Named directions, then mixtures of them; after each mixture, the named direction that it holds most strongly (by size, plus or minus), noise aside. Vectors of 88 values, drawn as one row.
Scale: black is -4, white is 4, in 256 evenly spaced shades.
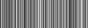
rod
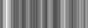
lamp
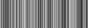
rod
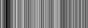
lamp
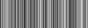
rod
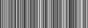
rod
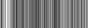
lamp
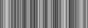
lamp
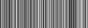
rod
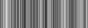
lamp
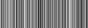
rod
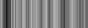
lamp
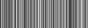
rod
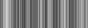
lamp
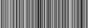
rod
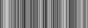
lamp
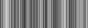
lamp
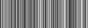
rod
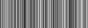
rod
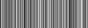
rod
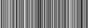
rod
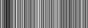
rod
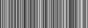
rod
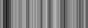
lamp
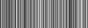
rod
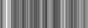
lamp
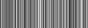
rod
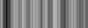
lamp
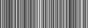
rod
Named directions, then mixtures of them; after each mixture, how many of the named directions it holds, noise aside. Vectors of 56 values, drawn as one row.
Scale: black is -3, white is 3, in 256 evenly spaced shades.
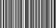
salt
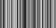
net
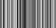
one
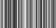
one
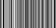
two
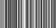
two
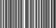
two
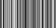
two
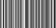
one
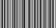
one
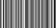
one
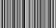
one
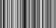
one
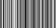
two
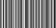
one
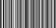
two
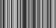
one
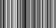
one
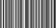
one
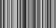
one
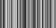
one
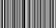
one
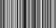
one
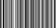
two
